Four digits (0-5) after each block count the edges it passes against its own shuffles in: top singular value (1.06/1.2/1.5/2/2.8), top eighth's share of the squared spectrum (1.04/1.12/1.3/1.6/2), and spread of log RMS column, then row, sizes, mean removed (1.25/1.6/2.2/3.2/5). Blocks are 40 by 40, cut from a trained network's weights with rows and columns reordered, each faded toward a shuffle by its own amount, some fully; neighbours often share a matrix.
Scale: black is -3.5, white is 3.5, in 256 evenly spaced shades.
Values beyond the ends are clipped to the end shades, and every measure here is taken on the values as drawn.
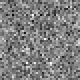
2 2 0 0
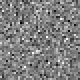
2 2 0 0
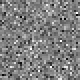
0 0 0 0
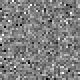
0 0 0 0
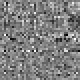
3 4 1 2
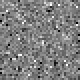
0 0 0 0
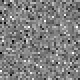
0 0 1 0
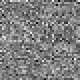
3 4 0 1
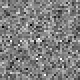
2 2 0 1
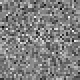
2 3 0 1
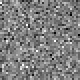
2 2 0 0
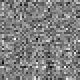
3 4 2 2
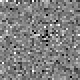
2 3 1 1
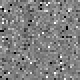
1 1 0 0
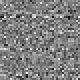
3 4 2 2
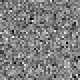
2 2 0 0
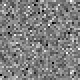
0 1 0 0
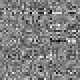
3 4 2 2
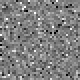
0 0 0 0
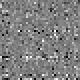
3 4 2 2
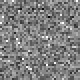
0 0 0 0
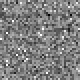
0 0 0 0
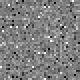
1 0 0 0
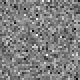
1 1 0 0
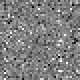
1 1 1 0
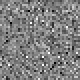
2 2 0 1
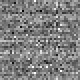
3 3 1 0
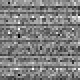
4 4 2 2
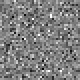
1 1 0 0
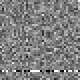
3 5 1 2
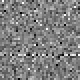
3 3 0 1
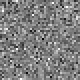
1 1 0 0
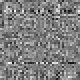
4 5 0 3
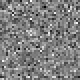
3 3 0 1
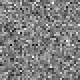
2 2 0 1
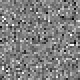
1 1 0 0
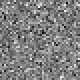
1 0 0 0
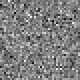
1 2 0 0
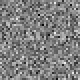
3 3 0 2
